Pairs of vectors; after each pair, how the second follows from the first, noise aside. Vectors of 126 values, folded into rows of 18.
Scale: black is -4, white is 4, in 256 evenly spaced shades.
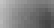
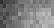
negated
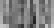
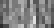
negated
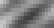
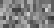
shuffled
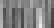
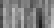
negated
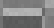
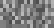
shuffled
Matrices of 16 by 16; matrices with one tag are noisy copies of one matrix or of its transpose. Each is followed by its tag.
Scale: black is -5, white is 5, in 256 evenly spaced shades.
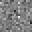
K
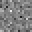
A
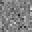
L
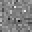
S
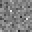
A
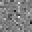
K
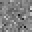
L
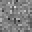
S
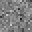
S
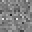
K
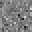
L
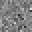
L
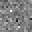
A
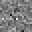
K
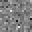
A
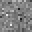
S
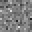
A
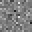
K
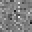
K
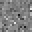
L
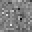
S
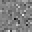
L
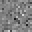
L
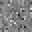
L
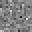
A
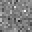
S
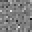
A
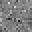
S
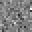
L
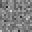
A
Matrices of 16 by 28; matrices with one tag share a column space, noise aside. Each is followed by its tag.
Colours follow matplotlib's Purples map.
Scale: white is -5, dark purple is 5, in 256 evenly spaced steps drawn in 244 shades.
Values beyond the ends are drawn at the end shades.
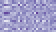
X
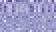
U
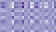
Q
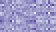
X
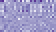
U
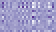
Q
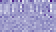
U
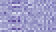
X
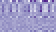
U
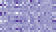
X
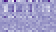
U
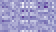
Q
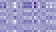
Q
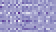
X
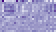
U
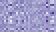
X
